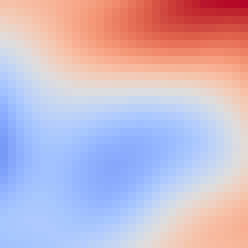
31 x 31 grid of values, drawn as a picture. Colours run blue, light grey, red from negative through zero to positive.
Grain: smooth. Calmest part: bottom left. Slope: up to the top right. Ninth with the highest average: top right.
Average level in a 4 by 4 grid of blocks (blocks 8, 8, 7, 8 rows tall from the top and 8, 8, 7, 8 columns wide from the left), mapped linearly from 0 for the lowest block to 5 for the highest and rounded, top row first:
3 4 5 5 / 1 2 2 2 / 0 0 0 1 / 0 0 1 3
